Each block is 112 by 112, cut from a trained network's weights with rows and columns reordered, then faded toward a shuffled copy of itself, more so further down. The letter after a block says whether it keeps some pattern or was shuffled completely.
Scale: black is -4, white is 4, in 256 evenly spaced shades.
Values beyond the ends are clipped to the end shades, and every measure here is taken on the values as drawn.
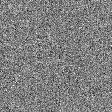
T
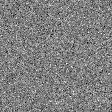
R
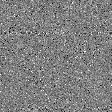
T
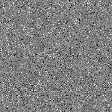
T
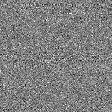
T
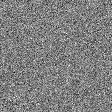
R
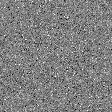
R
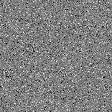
T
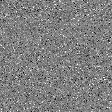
T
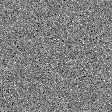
R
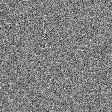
R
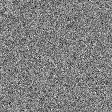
R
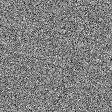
R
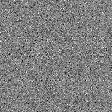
T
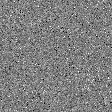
R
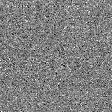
T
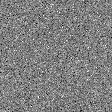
R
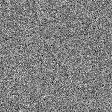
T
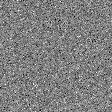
R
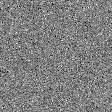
R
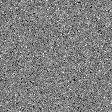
R
